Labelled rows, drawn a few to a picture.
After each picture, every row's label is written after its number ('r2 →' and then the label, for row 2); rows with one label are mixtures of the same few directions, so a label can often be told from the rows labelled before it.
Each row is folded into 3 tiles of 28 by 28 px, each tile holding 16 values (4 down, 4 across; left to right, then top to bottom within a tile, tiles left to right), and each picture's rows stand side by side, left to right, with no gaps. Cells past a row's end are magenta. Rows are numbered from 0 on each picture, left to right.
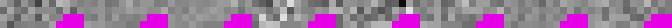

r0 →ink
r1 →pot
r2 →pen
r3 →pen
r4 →pen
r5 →pot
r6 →ink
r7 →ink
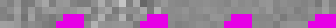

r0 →pot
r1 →ink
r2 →ink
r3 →pen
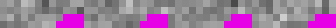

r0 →pot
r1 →pot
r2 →pen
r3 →pen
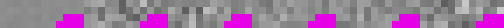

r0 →ink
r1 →ink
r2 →pot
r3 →pen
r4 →pot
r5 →pot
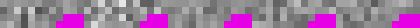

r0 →pot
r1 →ink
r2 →pot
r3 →pot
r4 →pen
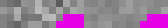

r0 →ink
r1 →pot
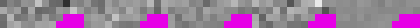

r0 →pen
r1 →pen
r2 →pen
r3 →pen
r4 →pot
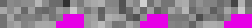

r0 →pen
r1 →ink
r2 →pen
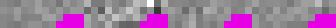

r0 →ink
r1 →pen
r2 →pot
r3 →pen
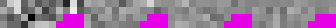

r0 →pen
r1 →pen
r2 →ink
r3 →pot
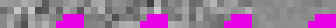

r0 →pot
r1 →pen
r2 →pot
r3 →pen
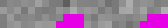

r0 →pen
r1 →pot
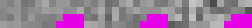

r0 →pot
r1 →pot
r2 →pot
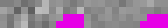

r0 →pot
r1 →pen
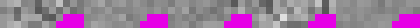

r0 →ink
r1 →ink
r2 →pen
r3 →pen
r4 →pot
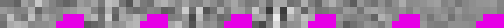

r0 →pen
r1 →pot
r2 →pot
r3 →pot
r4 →ink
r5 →pen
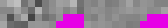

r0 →pen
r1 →pot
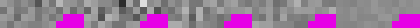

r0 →ink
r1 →ink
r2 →pot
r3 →pot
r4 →ink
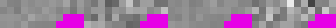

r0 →pen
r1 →pot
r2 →pot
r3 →ink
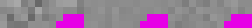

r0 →pen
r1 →pot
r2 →ink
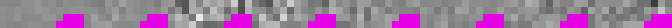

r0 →ink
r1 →pen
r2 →pen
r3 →pen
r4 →pot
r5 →pot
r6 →pot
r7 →pen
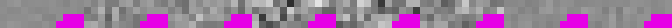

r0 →ink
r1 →pot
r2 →pen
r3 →pen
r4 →pot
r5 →pot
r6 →pot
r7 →pot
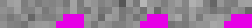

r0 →pen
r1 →ink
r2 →pot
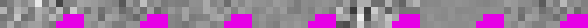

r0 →ink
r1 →ink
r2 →ink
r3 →pot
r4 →pot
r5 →pen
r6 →ink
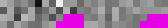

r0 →ink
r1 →pot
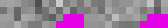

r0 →ink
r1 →pen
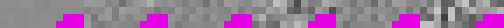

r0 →pot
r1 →pen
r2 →ink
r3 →pot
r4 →ink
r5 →pot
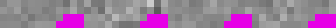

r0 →pen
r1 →pen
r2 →pot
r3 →pen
